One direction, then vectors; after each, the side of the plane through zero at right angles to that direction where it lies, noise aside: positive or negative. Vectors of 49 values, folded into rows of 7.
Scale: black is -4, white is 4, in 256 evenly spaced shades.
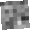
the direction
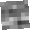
negative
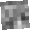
positive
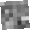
negative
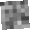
positive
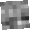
positive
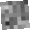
positive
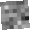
positive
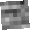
positive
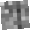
negative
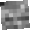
positive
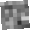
negative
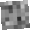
negative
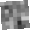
negative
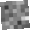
negative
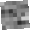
negative
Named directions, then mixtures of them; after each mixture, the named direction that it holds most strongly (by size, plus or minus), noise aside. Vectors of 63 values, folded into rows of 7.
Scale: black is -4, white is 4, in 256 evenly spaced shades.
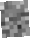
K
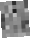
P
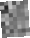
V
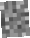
K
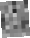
P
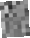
V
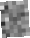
K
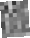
V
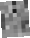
P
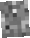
P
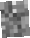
P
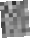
V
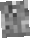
P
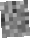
P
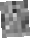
P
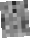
P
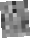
P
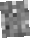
P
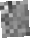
V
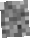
K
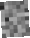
K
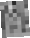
P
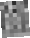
P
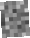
K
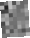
V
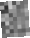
V
